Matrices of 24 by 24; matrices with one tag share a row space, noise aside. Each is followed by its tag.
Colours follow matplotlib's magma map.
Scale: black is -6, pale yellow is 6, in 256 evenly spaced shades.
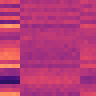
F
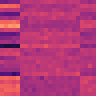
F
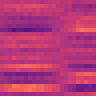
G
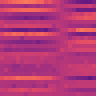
G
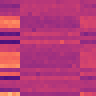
F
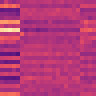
F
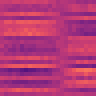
G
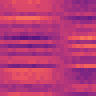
G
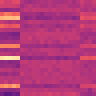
F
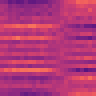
G
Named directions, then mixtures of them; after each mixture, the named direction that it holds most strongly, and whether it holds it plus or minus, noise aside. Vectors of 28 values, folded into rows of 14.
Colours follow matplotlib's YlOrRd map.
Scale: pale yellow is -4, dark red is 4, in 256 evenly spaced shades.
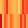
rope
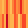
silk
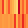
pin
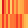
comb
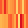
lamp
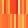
pin, minus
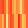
silk, minus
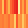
pin, minus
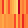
pin, plus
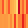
pin, plus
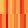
silk, plus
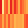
comb, minus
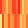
rope, minus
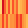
comb, plus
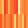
pin, minus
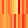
pin, plus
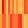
comb, plus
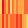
comb, plus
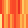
rope, minus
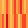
silk, plus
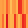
silk, plus
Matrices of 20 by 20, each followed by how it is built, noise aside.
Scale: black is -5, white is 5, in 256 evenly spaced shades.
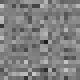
low rank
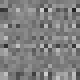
low rank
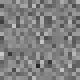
low rank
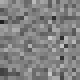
low rank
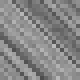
Toeplitz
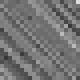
Toeplitz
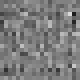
low rank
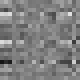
low rank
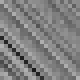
Toeplitz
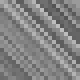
Toeplitz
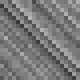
Toeplitz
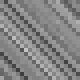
Toeplitz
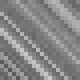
Toeplitz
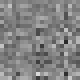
low rank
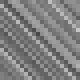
Toeplitz
